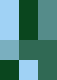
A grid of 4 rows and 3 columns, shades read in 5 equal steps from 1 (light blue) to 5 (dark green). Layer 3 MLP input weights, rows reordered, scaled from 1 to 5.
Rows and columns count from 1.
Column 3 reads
3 3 4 4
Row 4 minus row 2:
4 -4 1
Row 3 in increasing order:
2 4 4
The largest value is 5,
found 3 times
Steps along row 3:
up same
